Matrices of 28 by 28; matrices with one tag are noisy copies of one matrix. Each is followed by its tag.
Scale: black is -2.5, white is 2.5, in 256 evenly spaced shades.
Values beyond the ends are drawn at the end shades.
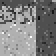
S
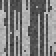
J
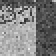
S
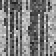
J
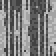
J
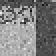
S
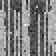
J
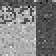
S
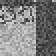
S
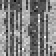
J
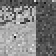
S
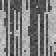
J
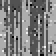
J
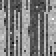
J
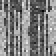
J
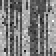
J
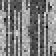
J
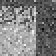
S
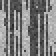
J
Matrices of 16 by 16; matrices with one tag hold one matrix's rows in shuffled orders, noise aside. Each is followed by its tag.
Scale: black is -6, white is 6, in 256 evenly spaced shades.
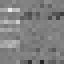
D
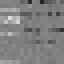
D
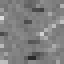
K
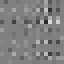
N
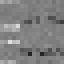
D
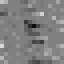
K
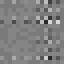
N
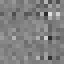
N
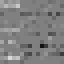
D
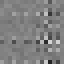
N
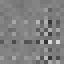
N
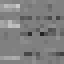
D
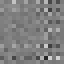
N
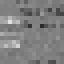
D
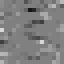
K
